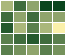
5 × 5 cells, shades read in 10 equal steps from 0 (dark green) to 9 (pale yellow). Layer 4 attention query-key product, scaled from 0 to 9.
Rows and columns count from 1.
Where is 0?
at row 1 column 4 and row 1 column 5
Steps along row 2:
up down up same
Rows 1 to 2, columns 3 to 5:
5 0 0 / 2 5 5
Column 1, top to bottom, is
6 2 1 3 3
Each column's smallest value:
1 2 1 0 0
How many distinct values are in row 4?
3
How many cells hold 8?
0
